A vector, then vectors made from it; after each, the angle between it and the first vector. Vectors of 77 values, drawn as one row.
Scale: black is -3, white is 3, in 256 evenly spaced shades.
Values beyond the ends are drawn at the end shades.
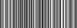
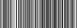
orthogonal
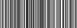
partly aligned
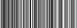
partly opposed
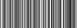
orthogonal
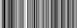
partly opposed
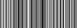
partly aligned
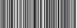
partly opposed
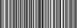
nearly parallel
